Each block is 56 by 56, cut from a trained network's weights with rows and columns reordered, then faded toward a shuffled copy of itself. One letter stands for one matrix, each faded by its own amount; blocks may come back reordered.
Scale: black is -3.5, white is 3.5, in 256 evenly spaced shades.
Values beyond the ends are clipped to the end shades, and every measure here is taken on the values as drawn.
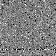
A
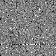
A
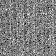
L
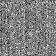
L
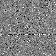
A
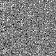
A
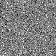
A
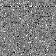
A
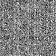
L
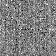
L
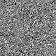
A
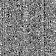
L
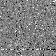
A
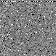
A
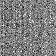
L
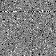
A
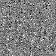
A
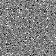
A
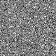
A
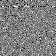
A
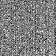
L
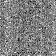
L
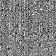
L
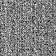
L
